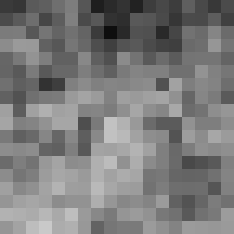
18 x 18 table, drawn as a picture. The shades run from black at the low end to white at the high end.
The field is mottled with small blotches. On average the colour sits 50% of the way up the scale. The ninth with the highest average is the bottom left. The field climbs toward the bottom. The top middle is the ninth with the lowest average.
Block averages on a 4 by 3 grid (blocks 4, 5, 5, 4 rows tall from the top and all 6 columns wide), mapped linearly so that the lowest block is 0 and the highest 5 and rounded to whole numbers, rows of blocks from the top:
201
233
343
543
